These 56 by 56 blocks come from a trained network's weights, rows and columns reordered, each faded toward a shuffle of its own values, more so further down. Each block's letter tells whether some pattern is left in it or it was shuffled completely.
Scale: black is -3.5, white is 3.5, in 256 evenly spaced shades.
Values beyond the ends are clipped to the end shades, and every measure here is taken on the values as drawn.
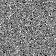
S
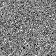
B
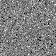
S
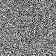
B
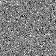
B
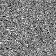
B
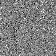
B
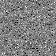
S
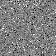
B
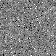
S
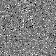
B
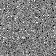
B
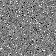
S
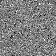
B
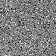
B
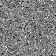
S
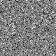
S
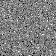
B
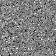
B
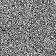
S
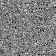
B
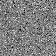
S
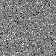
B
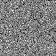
S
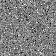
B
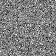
S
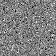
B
